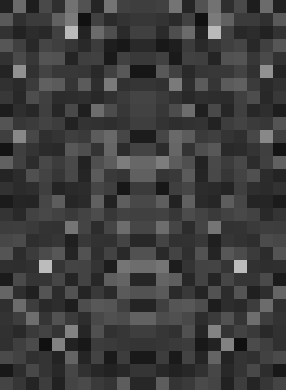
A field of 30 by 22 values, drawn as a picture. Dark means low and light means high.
Odd rows or columns: none. Mirror symmetry: left to right. Histogram: skewed, a long tail of high values. Seam: none. Grain: fine. Slope: none.
